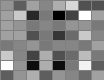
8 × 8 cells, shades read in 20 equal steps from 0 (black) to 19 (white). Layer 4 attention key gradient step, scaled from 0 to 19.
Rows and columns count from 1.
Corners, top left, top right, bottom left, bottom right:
11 6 7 12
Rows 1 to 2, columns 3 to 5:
12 10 13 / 3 9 0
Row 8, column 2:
11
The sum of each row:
81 75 82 76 80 80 79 79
